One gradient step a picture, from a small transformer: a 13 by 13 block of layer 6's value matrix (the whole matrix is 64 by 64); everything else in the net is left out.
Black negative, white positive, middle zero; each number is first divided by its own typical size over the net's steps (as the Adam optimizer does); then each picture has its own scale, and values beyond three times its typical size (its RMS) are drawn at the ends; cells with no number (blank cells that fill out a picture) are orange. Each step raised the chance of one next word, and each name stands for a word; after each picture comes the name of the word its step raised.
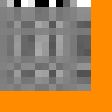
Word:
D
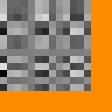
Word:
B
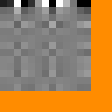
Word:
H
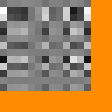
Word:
B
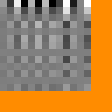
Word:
H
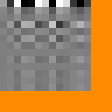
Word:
H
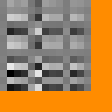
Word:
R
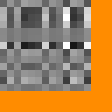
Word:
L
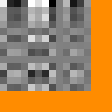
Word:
L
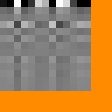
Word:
H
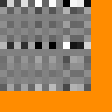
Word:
D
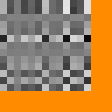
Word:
R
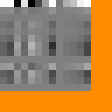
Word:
D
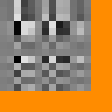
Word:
B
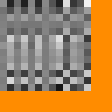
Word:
R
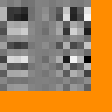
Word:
B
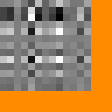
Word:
B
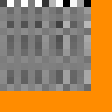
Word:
D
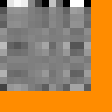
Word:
D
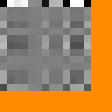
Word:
D
